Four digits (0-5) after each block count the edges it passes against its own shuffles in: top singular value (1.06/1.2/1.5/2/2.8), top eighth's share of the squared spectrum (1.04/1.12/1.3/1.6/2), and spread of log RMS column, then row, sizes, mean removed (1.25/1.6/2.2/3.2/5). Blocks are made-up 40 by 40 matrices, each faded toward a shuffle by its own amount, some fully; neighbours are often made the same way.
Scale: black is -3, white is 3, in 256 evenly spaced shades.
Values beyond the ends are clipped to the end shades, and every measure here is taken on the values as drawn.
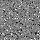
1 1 0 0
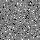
0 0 0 0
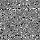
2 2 0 2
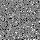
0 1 0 1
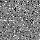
1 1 0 1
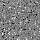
0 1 0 0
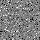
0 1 0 1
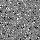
0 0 0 0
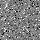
0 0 0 0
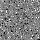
0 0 0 0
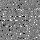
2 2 0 2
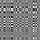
5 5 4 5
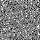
1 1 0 0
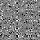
3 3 1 1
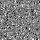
1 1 0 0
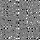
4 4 2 2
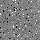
1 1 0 0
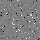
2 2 0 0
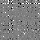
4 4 2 2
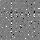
3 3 1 1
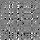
4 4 2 2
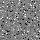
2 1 0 0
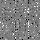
3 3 1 1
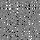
3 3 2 1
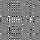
4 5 3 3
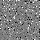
2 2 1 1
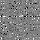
3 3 1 2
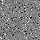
2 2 0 0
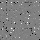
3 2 0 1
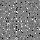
3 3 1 1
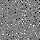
2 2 1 0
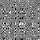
4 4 2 2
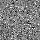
0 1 0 0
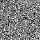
0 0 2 0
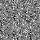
1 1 2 0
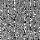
1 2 2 0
